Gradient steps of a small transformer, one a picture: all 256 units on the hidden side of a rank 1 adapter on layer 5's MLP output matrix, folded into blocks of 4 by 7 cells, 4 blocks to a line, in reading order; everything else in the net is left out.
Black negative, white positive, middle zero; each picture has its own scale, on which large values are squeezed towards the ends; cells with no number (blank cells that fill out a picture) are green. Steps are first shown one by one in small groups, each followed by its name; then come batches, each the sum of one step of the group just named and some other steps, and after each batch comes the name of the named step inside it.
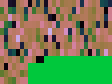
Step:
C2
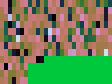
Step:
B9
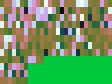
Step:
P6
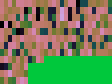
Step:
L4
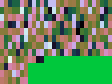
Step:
C2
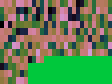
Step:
L4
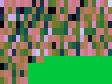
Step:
L4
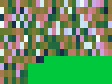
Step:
C2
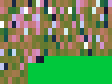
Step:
C2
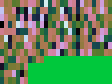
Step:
L4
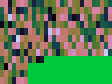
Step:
B9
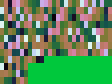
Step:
B9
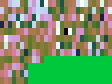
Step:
P6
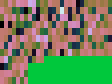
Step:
L4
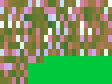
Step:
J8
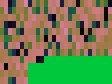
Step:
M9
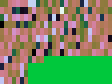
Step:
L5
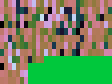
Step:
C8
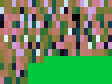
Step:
L5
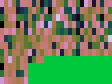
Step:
C8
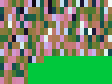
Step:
J8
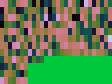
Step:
M9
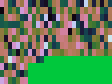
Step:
M9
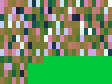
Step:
J8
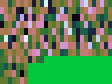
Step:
M9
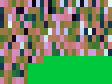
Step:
J8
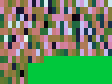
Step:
J8
